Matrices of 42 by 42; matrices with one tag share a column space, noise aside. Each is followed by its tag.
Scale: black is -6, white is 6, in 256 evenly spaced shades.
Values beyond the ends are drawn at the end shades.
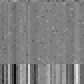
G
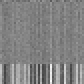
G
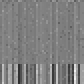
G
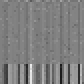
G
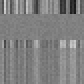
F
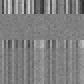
F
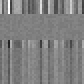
F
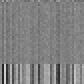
G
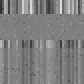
F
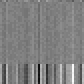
G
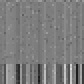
G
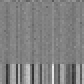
G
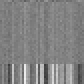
G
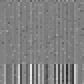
G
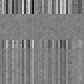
F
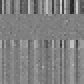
F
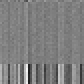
G
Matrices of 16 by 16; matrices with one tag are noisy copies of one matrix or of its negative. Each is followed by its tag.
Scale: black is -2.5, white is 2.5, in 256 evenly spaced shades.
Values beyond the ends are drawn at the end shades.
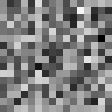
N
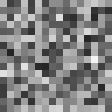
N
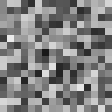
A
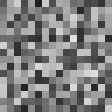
N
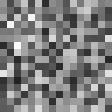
N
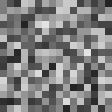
A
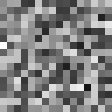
A
